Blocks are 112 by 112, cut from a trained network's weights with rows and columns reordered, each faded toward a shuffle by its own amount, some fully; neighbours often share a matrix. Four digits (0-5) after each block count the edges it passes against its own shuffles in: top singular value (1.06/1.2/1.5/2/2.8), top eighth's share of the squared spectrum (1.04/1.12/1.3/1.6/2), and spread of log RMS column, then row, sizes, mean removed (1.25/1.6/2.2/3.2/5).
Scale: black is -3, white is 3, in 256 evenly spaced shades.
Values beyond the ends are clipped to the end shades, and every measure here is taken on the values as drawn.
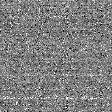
3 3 2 1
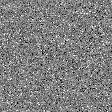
0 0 0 0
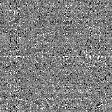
3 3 3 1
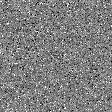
0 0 0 0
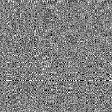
4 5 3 3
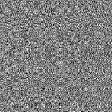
4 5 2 2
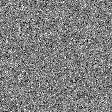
0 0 0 0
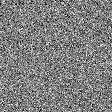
1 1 0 0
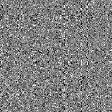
4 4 3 2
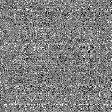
3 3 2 2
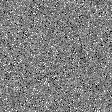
0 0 0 0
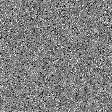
0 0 0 0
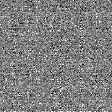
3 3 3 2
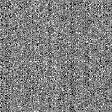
3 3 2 2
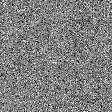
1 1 0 0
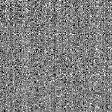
3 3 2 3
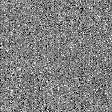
2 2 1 1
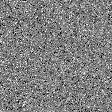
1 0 0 0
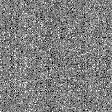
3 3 1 2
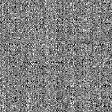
3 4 2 3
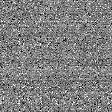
2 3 2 1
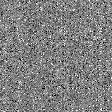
2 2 0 2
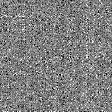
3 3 1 2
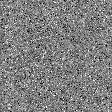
1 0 0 0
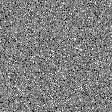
1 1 0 0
